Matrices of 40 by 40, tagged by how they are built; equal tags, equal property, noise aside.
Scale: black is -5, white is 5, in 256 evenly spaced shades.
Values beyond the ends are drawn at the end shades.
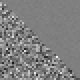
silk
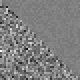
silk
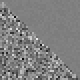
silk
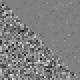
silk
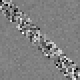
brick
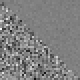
silk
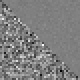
silk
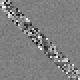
brick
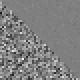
silk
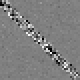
brick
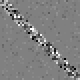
brick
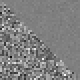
silk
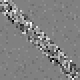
brick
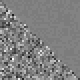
silk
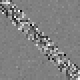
brick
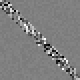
brick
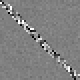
brick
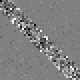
brick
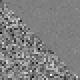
silk
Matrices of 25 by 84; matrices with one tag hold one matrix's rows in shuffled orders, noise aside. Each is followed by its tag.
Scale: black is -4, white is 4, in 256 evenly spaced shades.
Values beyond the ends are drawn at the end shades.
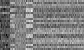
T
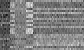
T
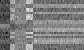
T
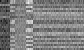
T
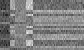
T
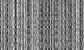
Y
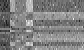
T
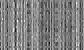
Y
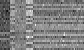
T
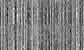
Y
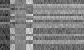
T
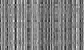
Y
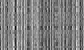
Y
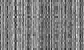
Y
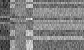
T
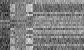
T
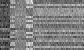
T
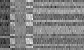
T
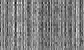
Y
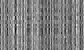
Y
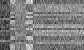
T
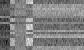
T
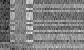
T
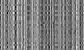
Y
